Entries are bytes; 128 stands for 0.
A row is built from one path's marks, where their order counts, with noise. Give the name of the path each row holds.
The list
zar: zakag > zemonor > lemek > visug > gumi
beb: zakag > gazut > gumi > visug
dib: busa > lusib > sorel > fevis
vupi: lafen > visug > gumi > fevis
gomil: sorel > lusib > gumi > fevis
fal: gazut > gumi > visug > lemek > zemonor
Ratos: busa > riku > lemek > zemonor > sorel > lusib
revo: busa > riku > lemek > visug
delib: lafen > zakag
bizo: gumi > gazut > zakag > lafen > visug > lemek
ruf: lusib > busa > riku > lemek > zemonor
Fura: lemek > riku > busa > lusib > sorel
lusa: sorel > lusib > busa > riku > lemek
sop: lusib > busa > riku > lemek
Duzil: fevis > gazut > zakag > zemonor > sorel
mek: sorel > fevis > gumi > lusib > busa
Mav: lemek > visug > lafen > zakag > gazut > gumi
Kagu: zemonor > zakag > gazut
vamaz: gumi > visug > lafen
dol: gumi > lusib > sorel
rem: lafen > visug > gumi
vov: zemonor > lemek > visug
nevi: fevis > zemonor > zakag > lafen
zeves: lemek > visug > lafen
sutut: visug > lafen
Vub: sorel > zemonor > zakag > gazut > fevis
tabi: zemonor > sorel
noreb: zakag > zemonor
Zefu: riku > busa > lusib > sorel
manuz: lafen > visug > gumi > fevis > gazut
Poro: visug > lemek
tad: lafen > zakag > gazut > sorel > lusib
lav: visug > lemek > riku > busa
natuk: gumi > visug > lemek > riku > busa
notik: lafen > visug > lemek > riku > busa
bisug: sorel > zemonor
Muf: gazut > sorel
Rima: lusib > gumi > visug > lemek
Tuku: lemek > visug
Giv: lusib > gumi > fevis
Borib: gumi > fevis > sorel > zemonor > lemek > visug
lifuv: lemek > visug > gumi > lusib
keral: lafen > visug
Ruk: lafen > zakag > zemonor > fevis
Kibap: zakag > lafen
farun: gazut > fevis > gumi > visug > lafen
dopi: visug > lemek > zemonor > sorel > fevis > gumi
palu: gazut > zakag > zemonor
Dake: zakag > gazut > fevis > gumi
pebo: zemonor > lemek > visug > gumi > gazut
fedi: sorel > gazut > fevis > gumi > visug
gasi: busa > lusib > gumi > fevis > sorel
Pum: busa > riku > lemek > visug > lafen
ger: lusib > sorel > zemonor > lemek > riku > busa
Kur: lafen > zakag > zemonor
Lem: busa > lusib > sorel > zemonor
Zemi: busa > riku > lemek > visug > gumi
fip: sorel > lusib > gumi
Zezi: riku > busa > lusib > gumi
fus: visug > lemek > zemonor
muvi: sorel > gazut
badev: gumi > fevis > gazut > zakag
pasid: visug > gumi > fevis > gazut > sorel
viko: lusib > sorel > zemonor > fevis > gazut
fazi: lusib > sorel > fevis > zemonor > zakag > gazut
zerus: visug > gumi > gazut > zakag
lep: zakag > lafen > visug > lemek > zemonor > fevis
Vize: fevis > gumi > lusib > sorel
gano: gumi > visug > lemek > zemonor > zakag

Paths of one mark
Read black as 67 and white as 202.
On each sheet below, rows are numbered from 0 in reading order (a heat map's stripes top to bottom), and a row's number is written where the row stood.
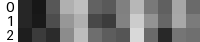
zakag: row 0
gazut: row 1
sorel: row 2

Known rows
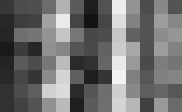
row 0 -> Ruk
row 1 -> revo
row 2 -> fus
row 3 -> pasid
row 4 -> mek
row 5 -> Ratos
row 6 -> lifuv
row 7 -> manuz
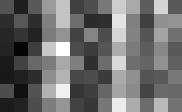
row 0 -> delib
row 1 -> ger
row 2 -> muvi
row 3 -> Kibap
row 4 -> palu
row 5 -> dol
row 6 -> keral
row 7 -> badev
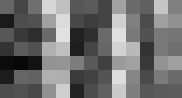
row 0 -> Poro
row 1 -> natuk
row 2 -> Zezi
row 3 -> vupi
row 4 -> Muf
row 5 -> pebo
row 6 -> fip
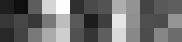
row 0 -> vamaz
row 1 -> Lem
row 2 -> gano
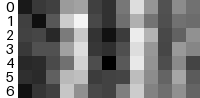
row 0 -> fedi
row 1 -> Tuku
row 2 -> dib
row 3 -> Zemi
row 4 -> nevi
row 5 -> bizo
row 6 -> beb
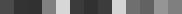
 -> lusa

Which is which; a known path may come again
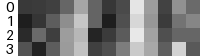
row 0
fazi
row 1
Borib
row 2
gomil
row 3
delib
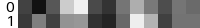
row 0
Tuku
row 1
Giv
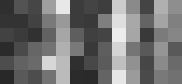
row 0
notik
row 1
Dake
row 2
viko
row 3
Kur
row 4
Rima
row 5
mek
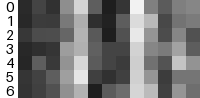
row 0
Ratos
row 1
gasi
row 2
Ruk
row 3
tad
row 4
lav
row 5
lep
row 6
manuz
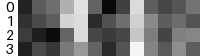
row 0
vov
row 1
lifuv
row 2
Zefu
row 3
Vub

